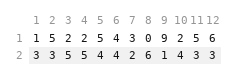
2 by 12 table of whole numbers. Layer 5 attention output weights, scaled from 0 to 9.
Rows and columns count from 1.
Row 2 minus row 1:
2 -2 3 3 -1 0 -1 6 -8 2 -2 -3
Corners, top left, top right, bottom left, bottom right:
1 6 3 3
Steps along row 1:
up down same up down down down up down up up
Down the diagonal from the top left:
1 3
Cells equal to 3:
5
